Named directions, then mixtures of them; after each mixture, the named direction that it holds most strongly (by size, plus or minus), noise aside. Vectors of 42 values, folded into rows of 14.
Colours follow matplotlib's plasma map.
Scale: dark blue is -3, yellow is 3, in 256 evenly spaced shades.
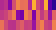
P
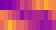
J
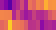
J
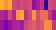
J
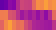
J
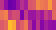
J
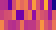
P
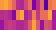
P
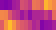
J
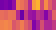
J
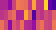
P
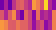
P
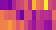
J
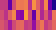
P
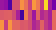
P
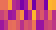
P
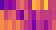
J
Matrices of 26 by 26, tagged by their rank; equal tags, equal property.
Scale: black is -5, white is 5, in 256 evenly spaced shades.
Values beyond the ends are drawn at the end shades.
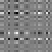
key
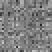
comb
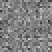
comb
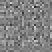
comb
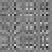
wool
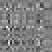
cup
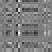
wool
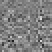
comb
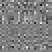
cup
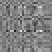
cup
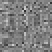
comb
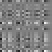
wool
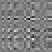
wool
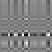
key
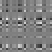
key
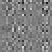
cup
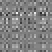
wool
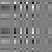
key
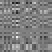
wool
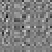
cup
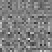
comb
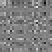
cup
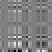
key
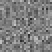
comb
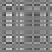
key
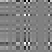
key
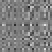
wool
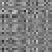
cup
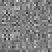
comb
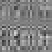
wool
